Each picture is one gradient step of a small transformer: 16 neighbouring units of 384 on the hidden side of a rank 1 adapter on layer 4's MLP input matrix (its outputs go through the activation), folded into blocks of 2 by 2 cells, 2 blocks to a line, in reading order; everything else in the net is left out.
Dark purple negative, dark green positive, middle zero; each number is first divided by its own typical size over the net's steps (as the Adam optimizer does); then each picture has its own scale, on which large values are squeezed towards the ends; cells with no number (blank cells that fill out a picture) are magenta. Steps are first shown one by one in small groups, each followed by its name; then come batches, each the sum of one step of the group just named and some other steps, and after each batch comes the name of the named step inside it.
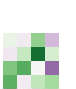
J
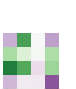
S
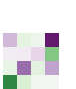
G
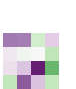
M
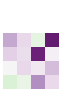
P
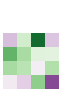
S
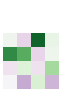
P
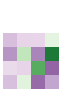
P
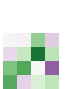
J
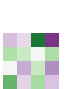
G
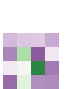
P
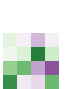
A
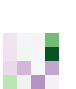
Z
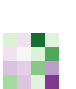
Z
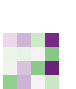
Z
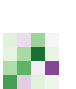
A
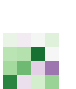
A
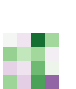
Z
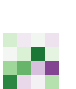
A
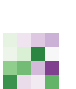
A
